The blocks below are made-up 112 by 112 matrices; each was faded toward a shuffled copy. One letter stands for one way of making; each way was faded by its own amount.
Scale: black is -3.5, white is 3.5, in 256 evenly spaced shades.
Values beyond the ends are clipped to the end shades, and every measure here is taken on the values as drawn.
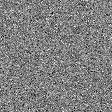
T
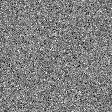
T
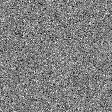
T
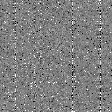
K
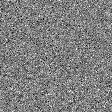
T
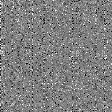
K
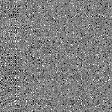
K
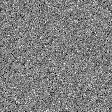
T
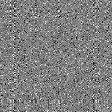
K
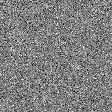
T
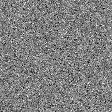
T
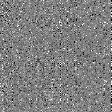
K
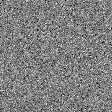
T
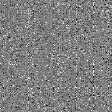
K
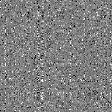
K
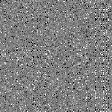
K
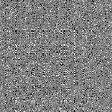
K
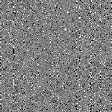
K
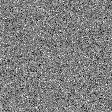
T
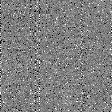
K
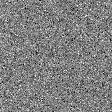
T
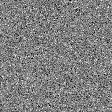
T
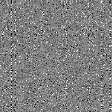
K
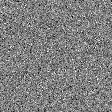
T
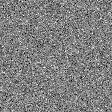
T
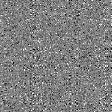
K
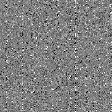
K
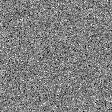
T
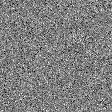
T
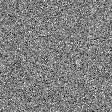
T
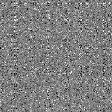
K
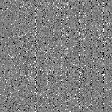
K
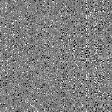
K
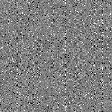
K
